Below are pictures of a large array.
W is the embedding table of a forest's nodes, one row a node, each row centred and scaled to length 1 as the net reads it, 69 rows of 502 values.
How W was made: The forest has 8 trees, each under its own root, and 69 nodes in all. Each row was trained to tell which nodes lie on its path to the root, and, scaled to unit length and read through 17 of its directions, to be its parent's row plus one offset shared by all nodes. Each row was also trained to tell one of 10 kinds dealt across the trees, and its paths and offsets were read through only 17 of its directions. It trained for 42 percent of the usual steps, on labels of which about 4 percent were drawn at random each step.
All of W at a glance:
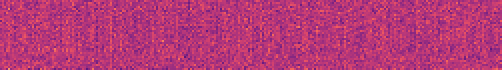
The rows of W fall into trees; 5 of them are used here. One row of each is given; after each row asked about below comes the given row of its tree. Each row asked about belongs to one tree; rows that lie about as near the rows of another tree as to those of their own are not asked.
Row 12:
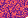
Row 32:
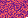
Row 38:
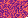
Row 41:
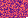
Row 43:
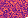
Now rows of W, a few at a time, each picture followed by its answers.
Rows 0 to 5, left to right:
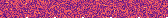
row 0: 43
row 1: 12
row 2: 32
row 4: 12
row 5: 32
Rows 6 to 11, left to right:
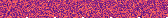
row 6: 38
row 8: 38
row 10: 43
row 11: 43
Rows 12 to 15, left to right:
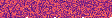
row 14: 12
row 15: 43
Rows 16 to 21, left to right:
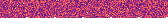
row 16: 32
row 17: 38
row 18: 32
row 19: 12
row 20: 32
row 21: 38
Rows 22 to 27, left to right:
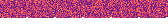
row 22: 32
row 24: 12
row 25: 43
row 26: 38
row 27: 32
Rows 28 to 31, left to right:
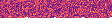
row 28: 38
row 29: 32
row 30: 32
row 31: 43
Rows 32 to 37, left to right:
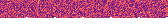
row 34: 38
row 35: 41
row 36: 43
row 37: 38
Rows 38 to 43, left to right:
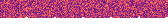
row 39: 32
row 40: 32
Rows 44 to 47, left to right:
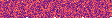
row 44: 12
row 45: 41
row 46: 32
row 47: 38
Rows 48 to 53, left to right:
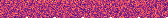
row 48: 41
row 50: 32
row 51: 32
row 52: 38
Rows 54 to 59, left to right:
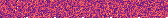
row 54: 12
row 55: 38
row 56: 38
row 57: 41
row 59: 43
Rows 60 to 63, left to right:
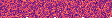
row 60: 38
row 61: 43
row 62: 32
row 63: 41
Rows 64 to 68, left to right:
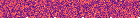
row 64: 12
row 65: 43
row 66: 43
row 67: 38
